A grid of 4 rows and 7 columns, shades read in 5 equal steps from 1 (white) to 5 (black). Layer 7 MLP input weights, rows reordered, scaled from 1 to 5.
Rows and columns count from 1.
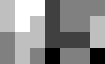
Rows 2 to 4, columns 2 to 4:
1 2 4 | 2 2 4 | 2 3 5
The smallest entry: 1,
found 3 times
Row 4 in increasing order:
2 3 3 3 3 5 5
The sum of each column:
10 6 8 17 13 13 12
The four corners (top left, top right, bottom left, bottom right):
2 3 3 5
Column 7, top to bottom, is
3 2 2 5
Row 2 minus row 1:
0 0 1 0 0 0 -1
